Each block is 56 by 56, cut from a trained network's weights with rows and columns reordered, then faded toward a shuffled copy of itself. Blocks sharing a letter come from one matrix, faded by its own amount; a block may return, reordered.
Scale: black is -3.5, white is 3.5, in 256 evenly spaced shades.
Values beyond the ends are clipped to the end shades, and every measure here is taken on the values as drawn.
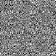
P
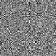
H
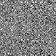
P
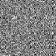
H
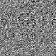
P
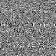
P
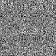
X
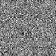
P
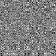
P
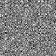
X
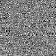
P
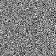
X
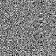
X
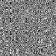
H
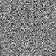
X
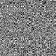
P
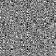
H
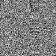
X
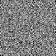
X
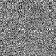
P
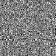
X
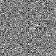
H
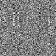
X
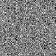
H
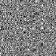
H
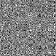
H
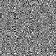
P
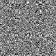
X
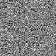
X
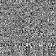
P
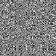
H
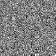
X
